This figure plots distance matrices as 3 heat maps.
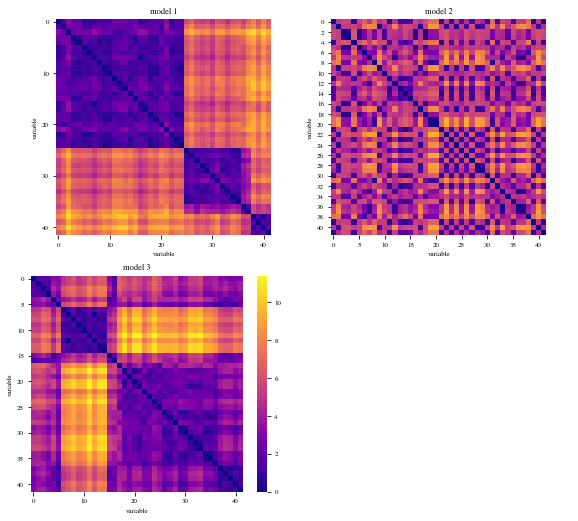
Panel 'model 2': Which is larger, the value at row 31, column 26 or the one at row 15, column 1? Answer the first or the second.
the first
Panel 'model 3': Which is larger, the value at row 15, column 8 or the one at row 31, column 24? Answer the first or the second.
the first
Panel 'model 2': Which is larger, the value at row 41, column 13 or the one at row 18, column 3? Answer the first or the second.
the first
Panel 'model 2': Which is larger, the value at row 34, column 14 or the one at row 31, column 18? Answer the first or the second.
the first
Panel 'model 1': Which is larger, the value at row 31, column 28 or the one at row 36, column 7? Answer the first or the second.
the second
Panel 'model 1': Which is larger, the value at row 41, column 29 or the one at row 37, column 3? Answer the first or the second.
the second
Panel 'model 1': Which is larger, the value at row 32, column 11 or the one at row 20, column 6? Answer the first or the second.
the first
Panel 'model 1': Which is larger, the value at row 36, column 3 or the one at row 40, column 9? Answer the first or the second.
the second
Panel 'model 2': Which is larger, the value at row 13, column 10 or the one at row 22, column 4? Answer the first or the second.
the second
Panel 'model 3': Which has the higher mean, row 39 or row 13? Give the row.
13
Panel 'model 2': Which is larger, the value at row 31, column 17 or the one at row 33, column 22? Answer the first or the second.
the second
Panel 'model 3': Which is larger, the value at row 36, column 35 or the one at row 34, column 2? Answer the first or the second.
the second
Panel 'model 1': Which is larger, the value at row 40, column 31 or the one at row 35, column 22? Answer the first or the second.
the first
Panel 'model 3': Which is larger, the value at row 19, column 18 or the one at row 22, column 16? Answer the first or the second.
the second
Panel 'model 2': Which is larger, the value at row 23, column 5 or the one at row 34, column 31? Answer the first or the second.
the first
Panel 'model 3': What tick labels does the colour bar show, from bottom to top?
0, 2, 4, 6, 8, 10
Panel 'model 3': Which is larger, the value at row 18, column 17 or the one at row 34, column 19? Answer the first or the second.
the first
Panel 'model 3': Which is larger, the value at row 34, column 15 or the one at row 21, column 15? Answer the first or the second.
the second
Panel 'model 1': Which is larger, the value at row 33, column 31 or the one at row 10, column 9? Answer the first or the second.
the first
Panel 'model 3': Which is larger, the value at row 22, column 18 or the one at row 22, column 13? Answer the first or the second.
the second
